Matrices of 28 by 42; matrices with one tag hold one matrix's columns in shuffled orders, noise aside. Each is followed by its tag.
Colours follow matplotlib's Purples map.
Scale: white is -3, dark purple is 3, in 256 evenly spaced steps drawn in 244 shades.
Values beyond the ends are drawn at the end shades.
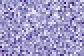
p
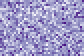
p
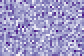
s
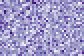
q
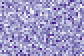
p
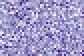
p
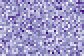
q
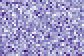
p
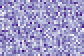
s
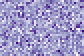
s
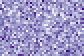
p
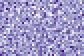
p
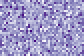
s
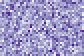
s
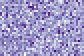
s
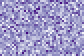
q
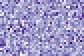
s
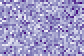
q
